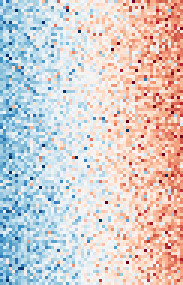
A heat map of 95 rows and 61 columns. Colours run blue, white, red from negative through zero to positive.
No regular stripes run through it. Fine speckle covers the field. The values follow a bell shape. The field climbs toward the right. No row or column stands out. Overall the values sit about 50% of the way up the scale.
